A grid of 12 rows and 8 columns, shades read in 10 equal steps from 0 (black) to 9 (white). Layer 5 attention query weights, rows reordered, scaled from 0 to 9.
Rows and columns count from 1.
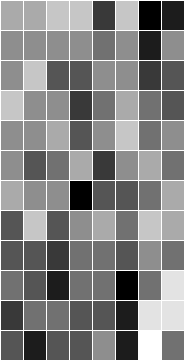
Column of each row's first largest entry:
3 1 2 1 6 4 1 2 7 8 7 7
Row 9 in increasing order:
2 3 3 3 4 4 4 5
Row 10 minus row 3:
-1 -4 -2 1 -1 -5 2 5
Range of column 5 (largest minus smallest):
4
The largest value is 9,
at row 12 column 7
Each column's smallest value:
2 1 1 0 2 0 0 1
